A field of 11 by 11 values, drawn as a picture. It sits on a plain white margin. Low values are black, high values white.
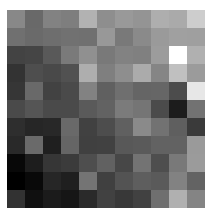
The ninth with the lowest average is the bottom left. There is an overall slope up to the top right. There are no regular stripes. On average the colour sits 40% of the way up the scale. Neither half mirrors the other. An odd patch, rougher than its surroundings, sits in the middle right.
